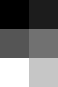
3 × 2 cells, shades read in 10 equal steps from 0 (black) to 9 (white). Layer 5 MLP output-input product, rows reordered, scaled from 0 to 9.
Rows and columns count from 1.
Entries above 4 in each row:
0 0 2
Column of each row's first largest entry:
2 2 1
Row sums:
1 7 16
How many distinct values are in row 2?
2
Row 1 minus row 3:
-9 -6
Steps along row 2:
up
